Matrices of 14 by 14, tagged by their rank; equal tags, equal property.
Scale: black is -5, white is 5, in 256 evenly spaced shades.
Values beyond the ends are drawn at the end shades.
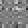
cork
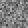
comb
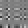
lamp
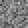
comb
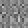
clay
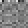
cork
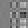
lamp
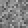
comb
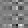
lamp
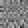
clay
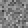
comb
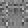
clay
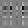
lamp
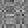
cork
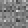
clay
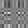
lamp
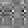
cork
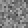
comb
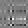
lamp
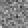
comb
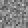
comb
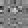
cork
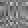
cork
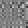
cork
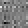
clay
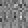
clay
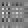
lamp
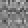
clay
